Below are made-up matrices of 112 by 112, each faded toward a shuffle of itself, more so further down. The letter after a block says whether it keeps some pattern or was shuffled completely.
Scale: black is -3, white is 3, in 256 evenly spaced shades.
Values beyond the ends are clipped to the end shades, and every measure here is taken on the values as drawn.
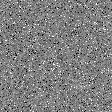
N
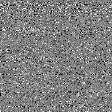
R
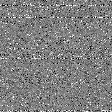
R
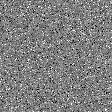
N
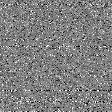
R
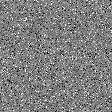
N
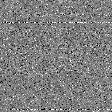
R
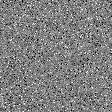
N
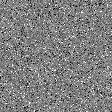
N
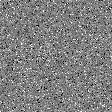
N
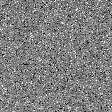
N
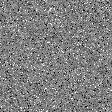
N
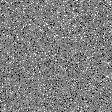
N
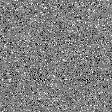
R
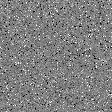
N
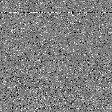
R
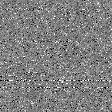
R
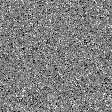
N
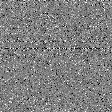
R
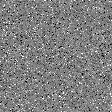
N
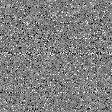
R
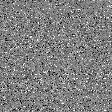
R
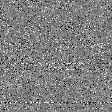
R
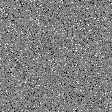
N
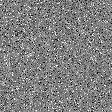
N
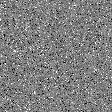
N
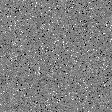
N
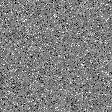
N
